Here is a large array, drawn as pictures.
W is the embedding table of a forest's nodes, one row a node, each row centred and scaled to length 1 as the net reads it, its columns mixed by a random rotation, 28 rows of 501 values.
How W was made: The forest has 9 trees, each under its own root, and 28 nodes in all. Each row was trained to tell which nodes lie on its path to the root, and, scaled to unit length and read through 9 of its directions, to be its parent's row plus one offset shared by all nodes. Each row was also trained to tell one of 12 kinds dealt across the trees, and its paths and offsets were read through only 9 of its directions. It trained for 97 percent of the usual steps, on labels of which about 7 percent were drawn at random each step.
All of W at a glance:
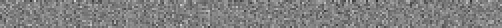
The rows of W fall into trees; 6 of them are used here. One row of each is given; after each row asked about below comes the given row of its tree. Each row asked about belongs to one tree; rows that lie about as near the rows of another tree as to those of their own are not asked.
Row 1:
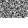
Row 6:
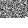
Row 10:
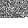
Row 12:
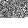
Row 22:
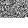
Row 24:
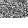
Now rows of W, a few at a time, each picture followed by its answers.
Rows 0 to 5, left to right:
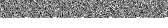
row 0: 1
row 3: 12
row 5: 24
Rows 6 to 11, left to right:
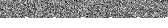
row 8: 12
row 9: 22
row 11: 6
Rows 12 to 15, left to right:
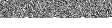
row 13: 10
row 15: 6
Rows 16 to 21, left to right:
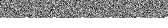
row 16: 22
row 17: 6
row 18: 10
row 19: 12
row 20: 12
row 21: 1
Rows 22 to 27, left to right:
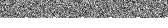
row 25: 24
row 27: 6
